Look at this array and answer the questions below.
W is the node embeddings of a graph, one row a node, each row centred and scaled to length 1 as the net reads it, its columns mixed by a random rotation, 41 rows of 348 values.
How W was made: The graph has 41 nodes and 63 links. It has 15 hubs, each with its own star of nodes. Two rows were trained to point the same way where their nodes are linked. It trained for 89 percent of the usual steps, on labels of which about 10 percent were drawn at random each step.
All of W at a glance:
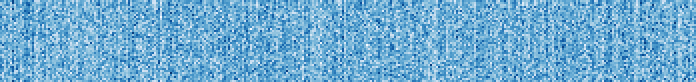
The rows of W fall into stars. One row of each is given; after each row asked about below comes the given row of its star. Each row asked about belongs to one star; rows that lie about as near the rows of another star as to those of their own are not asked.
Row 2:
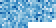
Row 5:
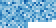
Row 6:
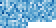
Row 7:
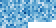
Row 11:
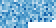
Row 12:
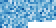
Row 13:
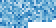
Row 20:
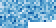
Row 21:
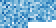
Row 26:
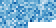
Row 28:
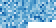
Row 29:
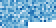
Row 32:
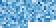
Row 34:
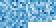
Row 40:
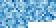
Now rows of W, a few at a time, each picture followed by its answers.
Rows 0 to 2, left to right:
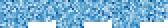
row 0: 21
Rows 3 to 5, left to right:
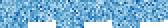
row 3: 34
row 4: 26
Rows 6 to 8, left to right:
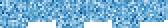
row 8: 32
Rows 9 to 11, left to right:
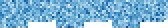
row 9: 7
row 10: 6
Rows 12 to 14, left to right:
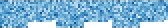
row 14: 12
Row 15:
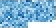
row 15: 12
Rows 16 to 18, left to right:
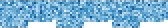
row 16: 29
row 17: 28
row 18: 5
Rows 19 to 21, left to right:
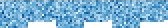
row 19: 6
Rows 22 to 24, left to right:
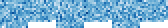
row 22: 12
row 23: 20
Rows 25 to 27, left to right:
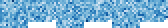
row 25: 34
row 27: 13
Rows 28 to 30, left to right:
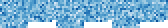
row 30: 40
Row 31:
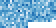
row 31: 26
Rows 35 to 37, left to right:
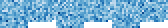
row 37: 20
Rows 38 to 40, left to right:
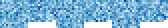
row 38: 34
